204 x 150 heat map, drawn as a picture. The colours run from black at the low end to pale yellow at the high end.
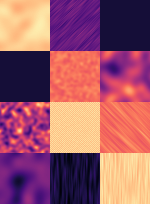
It is made of 4 by 3 panels. Panel 1,1: very high, smooth, faint in contrast. Panel 1,2: low, slanting up to the right, faint in contrast. Panel 1,3: very low, flat. Panel 2,1: very low, flat. Panel 2,2: high, blotchy, faint in contrast. Panel 2,3: middling, smooth, strong in contrast. Panel 3,1: middling, blotchy, strong in contrast. Panel 3,2: very high, checkered, faint in contrast. Panel 3,3: high, slanting down to the right, faint in contrast. Panel 4,1: low, smooth. Panel 4,2: very low, streaked downward, faint in contrast. Panel 4,3: very high, streaked downward, faint in contrast.
